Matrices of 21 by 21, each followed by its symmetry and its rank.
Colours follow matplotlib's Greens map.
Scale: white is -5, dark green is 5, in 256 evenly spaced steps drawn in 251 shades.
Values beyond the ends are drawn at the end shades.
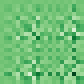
symmetric, rank two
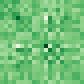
symmetric, rank three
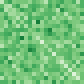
symmetric, full rank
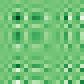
symmetric, rank one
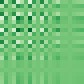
symmetric, rank one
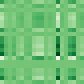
neither, rank one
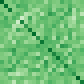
symmetric, full rank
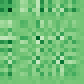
symmetric, rank two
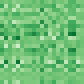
neither, rank three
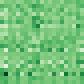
neither, rank three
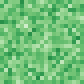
symmetric, full rank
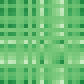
symmetric, rank one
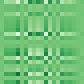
neither, rank one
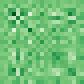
symmetric, rank three
